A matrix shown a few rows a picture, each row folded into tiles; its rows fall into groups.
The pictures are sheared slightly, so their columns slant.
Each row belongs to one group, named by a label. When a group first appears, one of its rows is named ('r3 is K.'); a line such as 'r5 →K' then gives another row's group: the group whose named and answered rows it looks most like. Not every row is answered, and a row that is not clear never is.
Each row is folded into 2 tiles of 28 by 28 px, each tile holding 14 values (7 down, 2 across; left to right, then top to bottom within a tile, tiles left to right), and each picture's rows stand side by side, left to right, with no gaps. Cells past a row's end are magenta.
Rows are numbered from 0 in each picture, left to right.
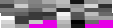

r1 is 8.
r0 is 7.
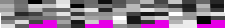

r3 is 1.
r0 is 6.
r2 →7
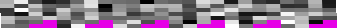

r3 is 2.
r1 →2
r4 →7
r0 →8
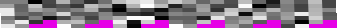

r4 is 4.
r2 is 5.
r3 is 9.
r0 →6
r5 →2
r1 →6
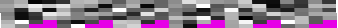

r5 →1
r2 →4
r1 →2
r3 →5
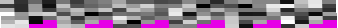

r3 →4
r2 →8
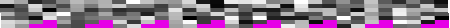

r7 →6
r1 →5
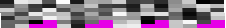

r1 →8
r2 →1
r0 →4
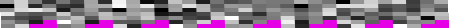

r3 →9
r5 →5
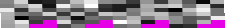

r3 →8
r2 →1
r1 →2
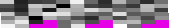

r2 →6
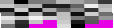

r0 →8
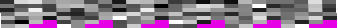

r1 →9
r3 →6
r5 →2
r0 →2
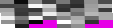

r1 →1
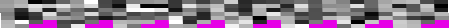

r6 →7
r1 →2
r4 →1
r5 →7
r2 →4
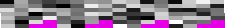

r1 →5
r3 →2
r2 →9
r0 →7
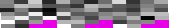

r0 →8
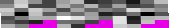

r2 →7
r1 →8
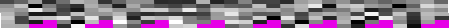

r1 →2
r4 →6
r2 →7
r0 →7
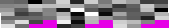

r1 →8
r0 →6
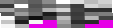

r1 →5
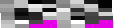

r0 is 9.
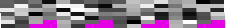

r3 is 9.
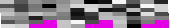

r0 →1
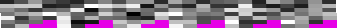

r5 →1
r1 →5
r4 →7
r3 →6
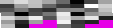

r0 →5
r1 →5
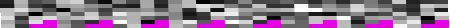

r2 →1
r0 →7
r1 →8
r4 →6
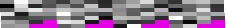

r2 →2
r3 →2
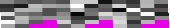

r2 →8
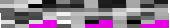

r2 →7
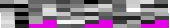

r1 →6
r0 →5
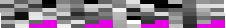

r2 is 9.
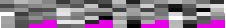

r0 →5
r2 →8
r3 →5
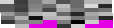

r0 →1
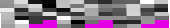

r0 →9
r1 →8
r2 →2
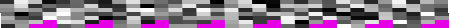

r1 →6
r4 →9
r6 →9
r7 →8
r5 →8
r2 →4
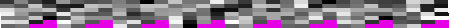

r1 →6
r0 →6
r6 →6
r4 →1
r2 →6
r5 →4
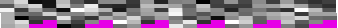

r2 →1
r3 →6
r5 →8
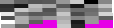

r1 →5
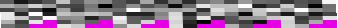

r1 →1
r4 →4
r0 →8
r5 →7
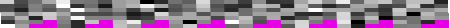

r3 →2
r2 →9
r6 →5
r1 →8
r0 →1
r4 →1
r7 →4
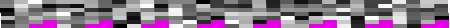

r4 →1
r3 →6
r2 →2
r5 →7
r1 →5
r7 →5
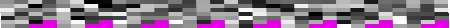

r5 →7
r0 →4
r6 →9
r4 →8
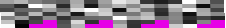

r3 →4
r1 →4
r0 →5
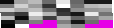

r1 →8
